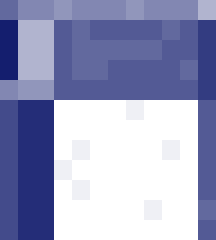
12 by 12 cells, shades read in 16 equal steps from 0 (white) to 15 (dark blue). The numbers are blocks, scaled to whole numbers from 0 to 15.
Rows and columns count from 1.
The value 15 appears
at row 2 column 1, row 3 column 1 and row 4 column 1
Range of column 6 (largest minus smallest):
11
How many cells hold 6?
0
